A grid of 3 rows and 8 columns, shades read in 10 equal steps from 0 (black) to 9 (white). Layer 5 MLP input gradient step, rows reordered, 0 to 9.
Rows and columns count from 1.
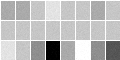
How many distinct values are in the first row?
3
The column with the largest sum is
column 6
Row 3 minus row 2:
1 0 -2 -7 -1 2 -2 -4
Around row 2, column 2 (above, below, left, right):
6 7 7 7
